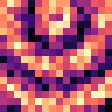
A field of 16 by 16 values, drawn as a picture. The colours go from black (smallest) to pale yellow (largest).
Slope: none. Rings: centred on the top middle. Odd rows or columns: none. Seam: none.
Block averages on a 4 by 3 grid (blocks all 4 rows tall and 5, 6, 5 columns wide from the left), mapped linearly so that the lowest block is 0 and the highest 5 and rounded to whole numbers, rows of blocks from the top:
2 5 2 / 3 0 2 / 1 3 1 / 3 3 4
